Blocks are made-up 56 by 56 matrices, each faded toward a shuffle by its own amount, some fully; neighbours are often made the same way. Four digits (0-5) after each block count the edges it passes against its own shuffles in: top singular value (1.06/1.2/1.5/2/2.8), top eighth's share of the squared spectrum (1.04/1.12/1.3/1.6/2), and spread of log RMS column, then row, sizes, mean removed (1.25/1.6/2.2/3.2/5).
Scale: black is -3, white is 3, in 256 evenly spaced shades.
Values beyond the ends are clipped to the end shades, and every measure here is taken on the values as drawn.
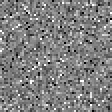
0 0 0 0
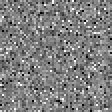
0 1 0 0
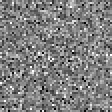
2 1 0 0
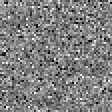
1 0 0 0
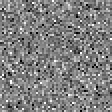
3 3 1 1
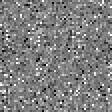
0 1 0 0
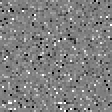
1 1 0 0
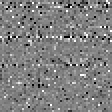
3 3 0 2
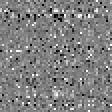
4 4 2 2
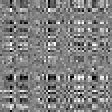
5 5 4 4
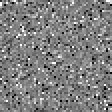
0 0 0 0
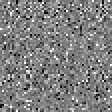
3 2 1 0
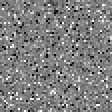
0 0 0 0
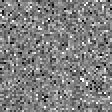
0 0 0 0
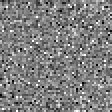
1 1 0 0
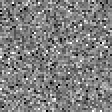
1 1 0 0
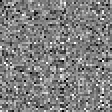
3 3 2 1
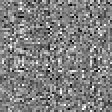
3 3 2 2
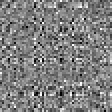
4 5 3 3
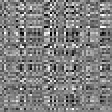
5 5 4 4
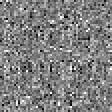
3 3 1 2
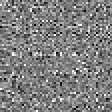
4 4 2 2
